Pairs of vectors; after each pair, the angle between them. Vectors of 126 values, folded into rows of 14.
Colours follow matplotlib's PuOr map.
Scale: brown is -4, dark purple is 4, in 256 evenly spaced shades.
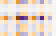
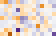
partly aligned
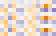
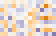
nearly parallel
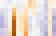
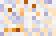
orthogonal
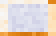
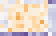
nearly opposite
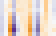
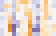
nearly parallel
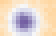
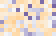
orthogonal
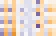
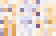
nearly parallel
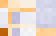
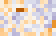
partly aligned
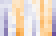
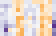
nearly parallel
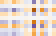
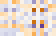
nearly parallel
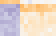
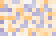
orthogonal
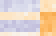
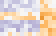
nearly parallel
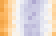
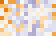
partly aligned
